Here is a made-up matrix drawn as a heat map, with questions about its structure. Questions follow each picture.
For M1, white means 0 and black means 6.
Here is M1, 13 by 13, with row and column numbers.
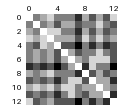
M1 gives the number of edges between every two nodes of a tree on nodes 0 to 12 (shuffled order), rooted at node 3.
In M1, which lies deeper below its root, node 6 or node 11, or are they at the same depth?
node 11
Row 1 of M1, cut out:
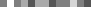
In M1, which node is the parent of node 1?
10
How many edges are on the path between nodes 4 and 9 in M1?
5
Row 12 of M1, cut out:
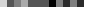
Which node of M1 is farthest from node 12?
7
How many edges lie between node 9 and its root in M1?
3
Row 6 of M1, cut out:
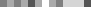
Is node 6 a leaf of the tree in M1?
no
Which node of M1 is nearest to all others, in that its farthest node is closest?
10
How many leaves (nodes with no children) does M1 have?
7
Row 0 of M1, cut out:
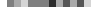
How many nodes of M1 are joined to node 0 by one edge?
2
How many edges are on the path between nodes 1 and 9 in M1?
3
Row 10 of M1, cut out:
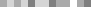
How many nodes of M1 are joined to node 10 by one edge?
4
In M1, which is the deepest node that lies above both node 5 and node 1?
10
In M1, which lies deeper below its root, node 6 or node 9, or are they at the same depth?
node 9
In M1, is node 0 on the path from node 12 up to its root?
yes
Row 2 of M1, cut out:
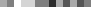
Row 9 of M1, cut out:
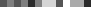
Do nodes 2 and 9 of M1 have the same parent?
no
